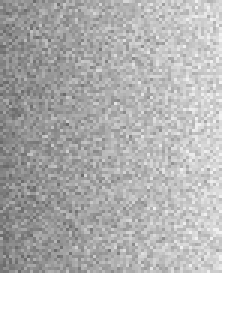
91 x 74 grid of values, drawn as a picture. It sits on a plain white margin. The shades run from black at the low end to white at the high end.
Average level on the scale: 70%. Grain: fine. Slope: up to the right. Stripes: none.
